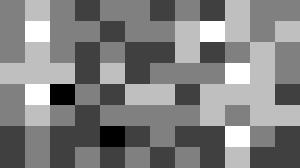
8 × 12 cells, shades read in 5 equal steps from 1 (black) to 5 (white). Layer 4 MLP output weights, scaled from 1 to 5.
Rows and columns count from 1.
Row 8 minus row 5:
-1 -2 1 0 0 -1 -2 1 -2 0 -2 0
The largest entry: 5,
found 5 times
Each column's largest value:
4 5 4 3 4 4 4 4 5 5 4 4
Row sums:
35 42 35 41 38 39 29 30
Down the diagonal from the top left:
3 5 3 2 2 3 3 3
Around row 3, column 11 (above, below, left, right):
3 4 3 3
